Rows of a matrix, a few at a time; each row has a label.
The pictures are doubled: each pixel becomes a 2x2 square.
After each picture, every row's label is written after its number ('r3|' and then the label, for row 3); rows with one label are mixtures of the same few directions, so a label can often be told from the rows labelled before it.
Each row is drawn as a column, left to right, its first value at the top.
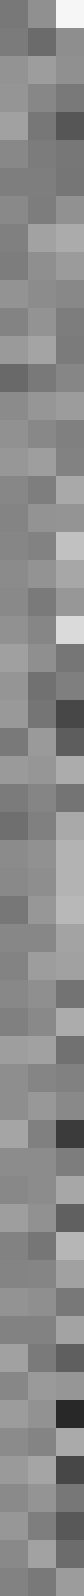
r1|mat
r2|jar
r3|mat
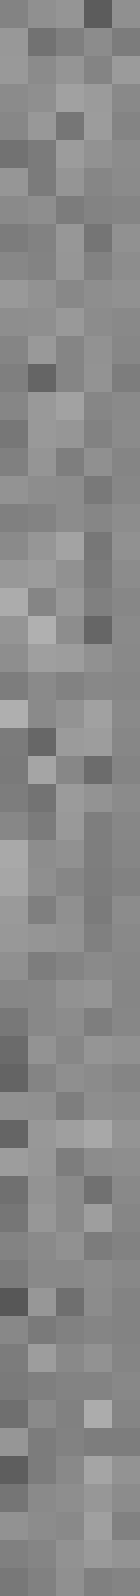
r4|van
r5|mat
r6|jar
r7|mat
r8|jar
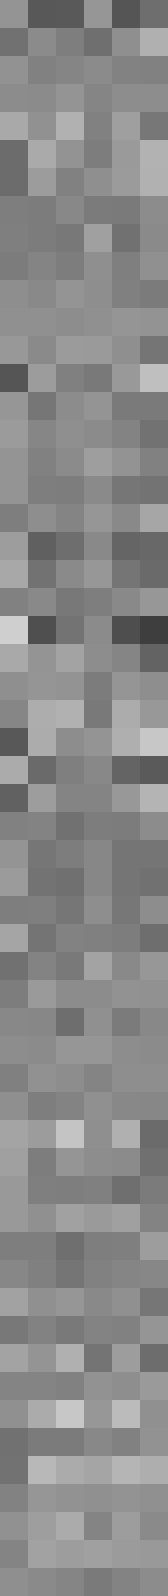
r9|mat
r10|mat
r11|mat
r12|jar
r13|mat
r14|mat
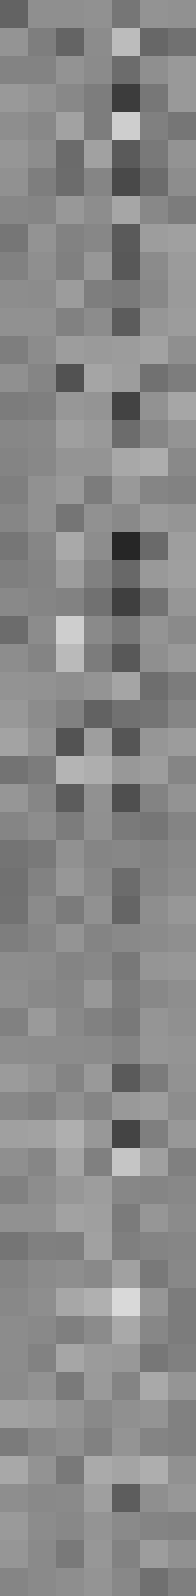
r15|mat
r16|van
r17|mat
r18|van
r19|jar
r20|jar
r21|jar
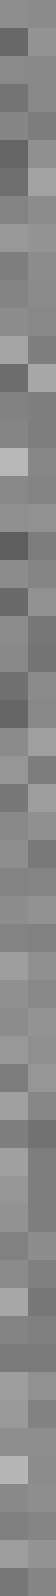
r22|jar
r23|mat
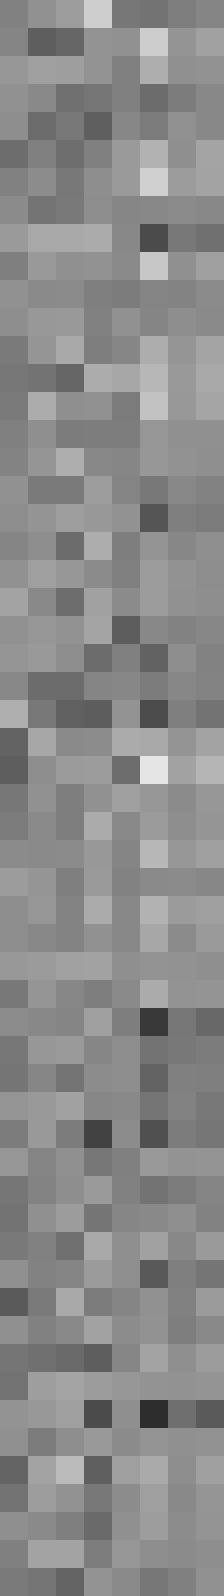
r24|van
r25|jar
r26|jar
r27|mat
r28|mat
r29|van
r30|van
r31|van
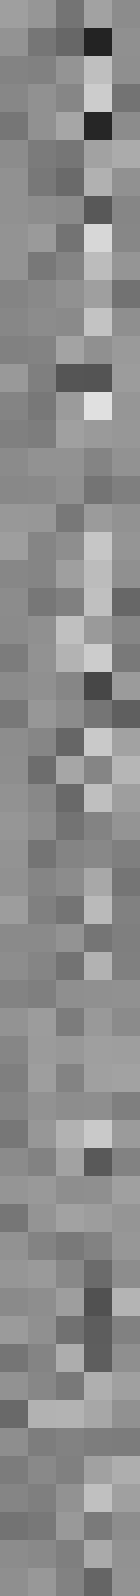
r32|mat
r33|van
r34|mat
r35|jar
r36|van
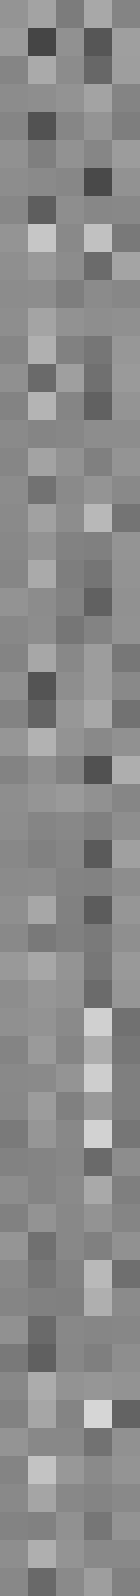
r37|mat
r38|jar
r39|mat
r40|van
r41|van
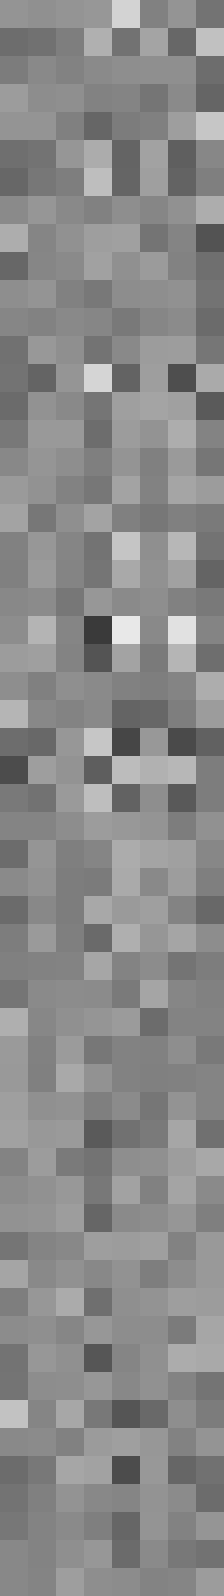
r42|van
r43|mat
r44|van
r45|mat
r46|mat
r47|van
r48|mat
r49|jar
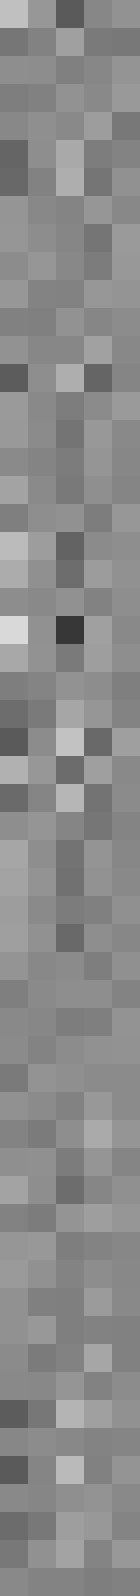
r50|mat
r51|mat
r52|mat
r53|mat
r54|jar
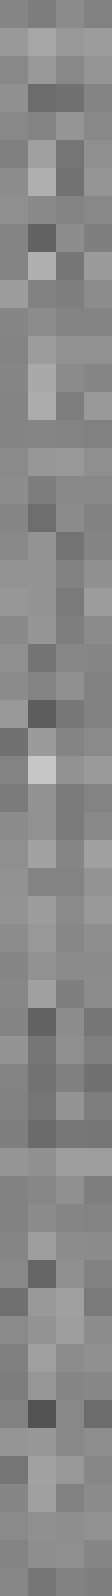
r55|van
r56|van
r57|jar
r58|van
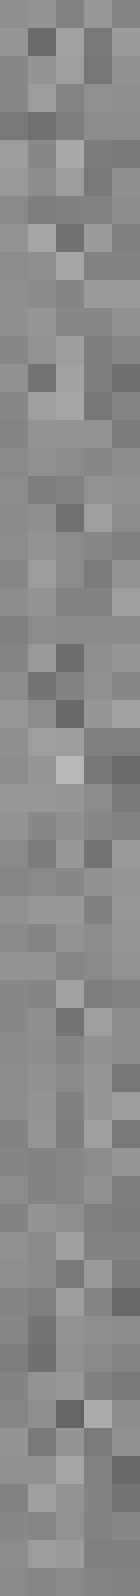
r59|mat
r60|jar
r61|van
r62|van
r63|van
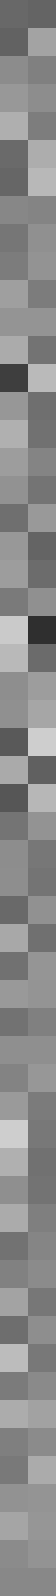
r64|mat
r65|mat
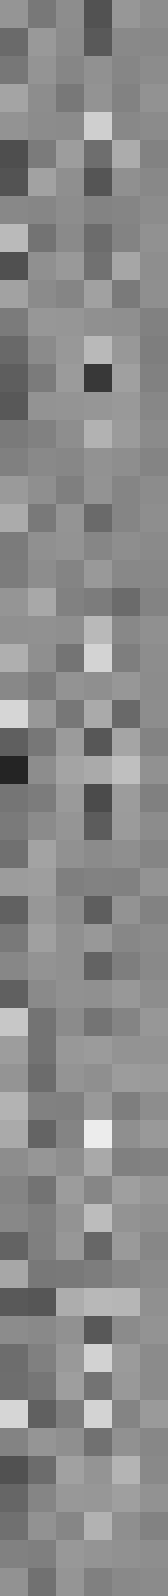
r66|van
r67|van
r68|van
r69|mat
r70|van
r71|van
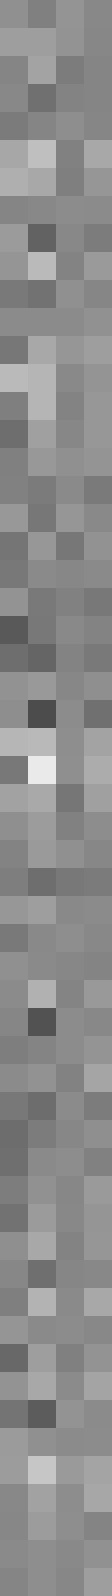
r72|mat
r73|van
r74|jar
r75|van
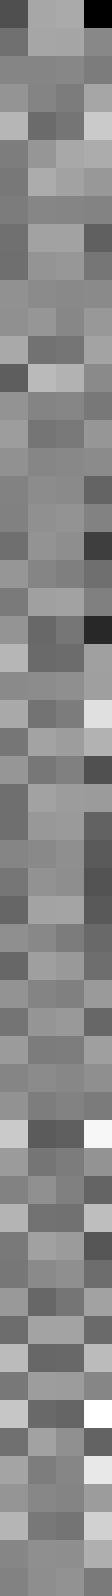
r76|mat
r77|mat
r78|mat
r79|mat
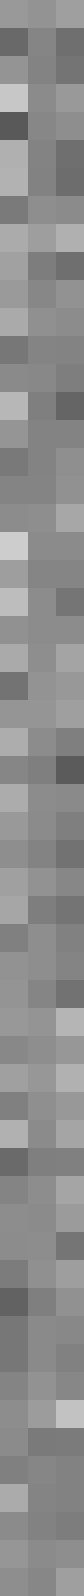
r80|jar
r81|van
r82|van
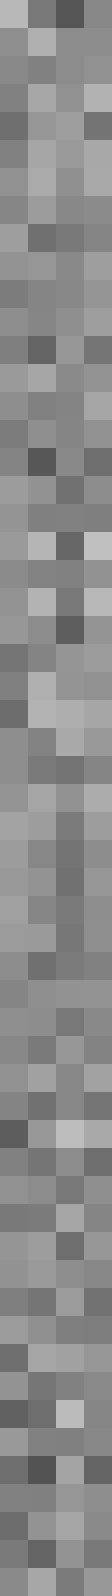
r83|mat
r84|jar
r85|mat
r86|jar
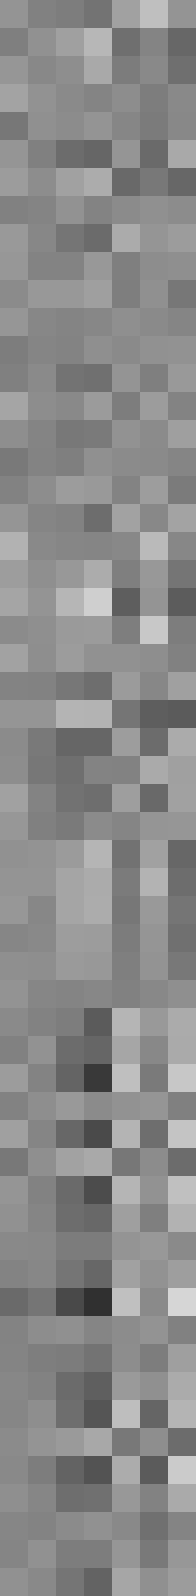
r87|jar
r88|van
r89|van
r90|van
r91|van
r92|mat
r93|van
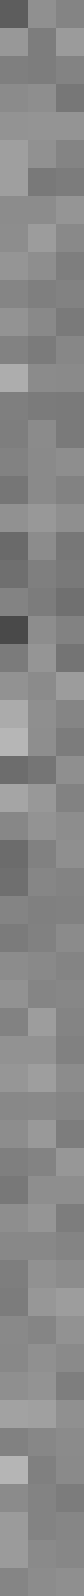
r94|mat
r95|van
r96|jar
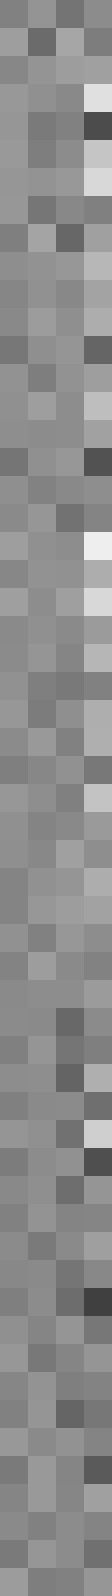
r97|jar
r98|jar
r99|van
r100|jar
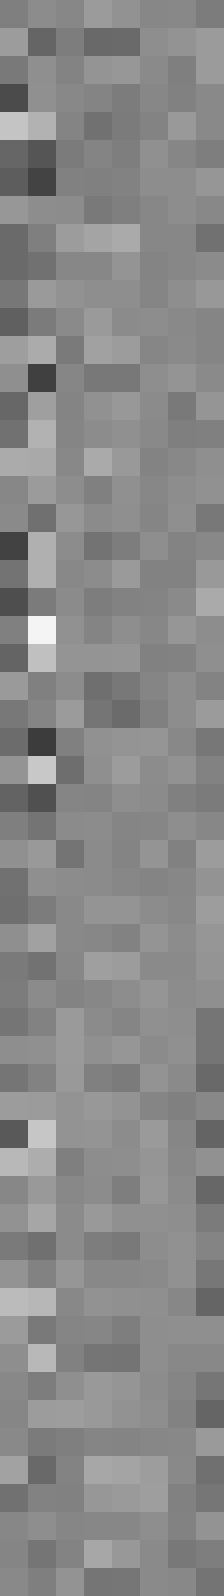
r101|jar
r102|mat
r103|van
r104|jar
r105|jar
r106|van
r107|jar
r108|van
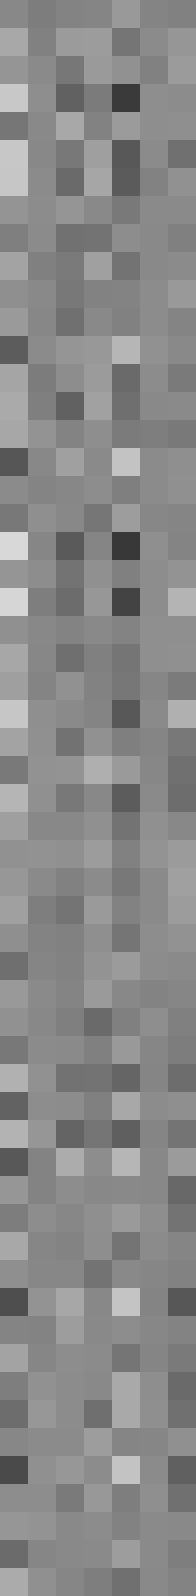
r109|jar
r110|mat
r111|jar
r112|van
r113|jar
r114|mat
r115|van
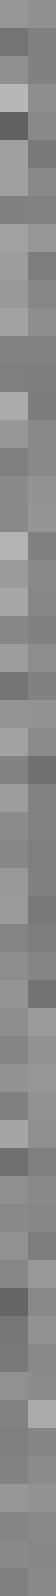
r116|jar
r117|van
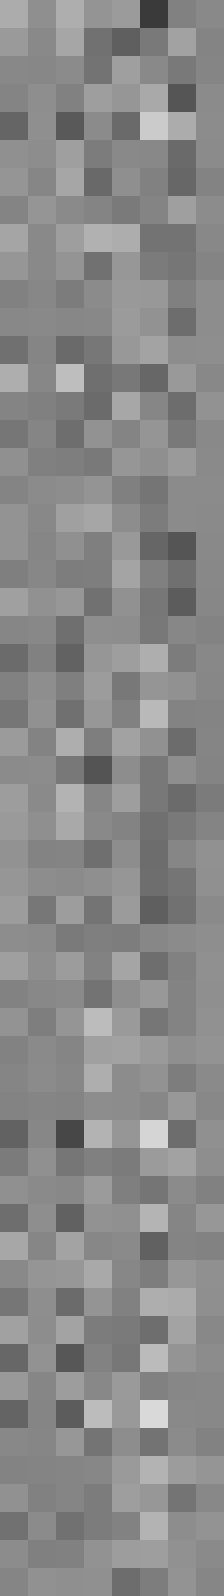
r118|mat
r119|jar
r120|mat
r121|van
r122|jar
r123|mat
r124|jar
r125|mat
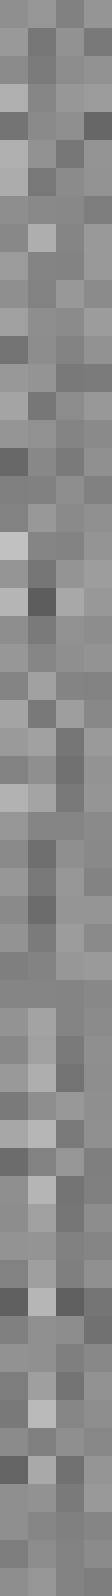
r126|jar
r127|van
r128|van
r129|jar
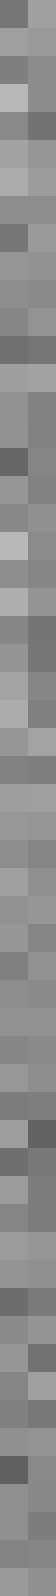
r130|jar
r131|mat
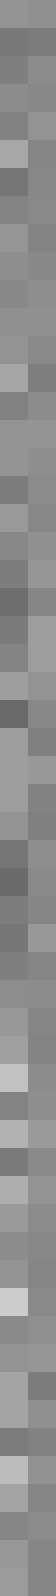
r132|van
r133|mat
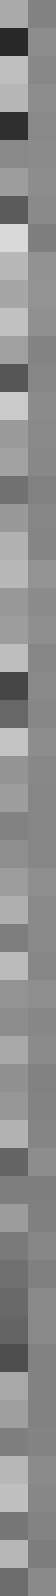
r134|jar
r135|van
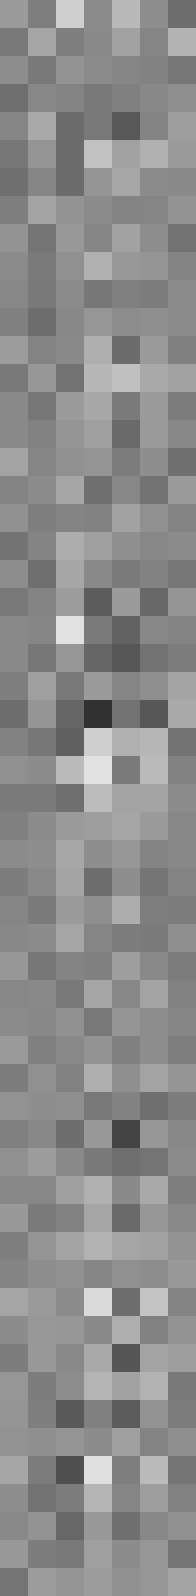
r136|jar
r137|jar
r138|mat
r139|van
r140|mat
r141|van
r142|jar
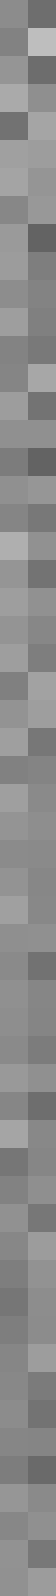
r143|jar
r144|jar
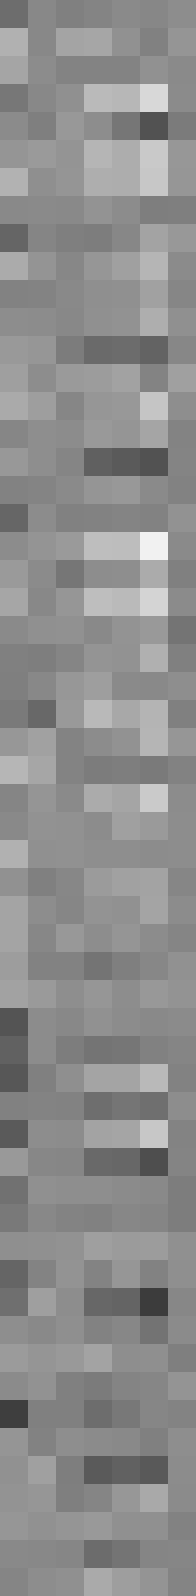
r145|van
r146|van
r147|jar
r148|jar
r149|jar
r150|jar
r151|mat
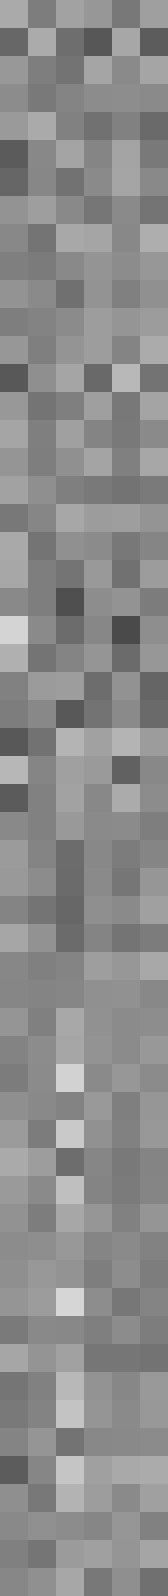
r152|mat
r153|jar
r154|van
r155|jar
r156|mat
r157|jar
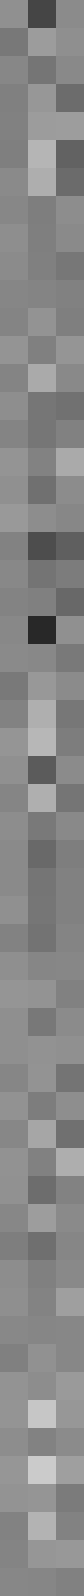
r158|jar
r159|mat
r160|jar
